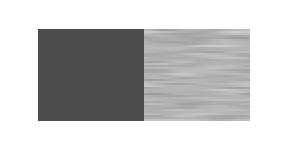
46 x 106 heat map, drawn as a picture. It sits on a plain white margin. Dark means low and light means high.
The table splits into one row of 2 panels. Panel 1,1: low, flat. Panel 1,2: high, streaked across, faint in contrast.
